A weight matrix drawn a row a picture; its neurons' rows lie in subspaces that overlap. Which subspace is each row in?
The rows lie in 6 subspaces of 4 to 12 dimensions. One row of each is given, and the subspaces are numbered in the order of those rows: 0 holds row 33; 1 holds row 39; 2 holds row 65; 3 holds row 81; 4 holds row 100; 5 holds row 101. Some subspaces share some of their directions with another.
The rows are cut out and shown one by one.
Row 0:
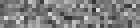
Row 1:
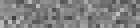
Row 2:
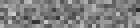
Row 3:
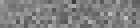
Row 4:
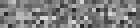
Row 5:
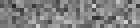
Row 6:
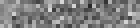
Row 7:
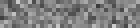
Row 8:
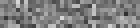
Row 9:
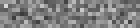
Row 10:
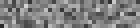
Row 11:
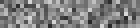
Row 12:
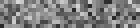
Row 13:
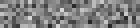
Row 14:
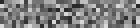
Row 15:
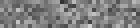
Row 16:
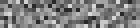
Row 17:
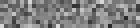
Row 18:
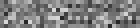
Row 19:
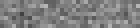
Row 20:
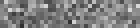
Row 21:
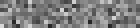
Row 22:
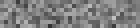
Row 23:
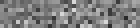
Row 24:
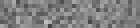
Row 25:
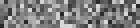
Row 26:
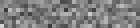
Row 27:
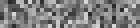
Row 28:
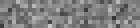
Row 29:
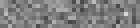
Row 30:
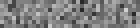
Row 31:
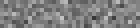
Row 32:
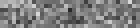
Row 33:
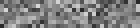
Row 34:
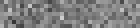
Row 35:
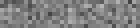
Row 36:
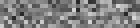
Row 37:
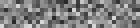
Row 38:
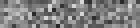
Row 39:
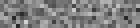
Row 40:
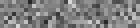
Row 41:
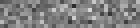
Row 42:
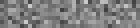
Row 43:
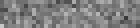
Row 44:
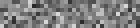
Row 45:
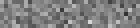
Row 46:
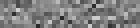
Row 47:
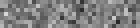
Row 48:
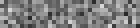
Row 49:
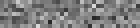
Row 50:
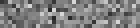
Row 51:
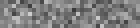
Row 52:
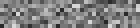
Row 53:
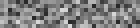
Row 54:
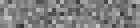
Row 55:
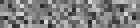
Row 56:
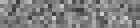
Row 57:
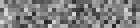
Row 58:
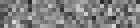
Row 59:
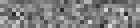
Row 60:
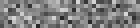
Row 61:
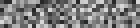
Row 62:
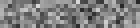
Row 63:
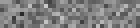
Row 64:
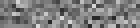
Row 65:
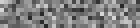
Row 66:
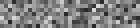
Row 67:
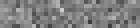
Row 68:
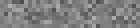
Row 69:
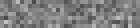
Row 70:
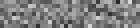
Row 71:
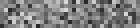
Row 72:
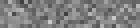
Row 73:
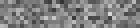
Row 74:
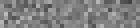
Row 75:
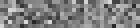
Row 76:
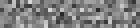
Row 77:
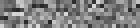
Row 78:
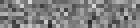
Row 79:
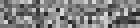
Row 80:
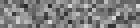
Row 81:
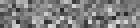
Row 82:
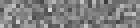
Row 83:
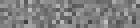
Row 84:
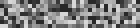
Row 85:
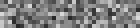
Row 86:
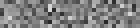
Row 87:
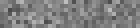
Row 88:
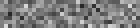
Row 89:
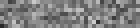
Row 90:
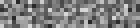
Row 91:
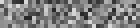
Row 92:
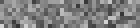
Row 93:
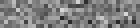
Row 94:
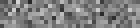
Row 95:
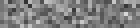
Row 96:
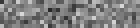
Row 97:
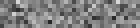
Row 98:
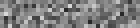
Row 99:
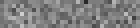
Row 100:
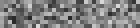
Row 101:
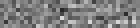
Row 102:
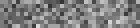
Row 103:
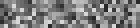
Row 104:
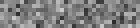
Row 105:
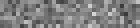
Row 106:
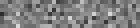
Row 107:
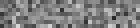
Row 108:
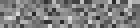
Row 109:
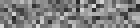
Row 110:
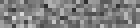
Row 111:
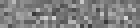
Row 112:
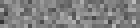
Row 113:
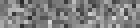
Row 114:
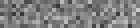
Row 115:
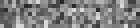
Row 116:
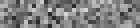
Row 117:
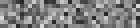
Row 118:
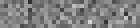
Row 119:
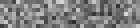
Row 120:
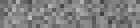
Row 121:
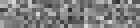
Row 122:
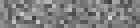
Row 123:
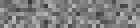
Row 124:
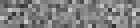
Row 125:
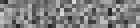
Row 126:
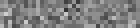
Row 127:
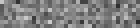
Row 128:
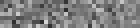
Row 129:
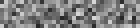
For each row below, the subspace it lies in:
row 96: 1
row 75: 0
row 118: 1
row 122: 0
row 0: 5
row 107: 2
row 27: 5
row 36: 3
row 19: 1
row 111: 2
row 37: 0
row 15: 2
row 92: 4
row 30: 2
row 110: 1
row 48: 0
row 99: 5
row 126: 5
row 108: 4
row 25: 1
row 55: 3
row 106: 4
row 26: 2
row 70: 0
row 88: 5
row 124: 0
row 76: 2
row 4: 2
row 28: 1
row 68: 0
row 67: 2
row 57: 2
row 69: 5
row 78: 3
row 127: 1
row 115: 2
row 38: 2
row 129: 1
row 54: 2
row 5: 0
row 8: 5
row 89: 2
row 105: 2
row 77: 1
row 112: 2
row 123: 1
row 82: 2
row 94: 4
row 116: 5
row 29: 2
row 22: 5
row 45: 0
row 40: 1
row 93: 5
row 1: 0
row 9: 1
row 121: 0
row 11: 0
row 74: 0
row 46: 0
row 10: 4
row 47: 2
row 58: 4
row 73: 4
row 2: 0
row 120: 4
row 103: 4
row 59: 0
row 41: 2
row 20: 1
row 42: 0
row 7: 5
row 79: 5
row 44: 1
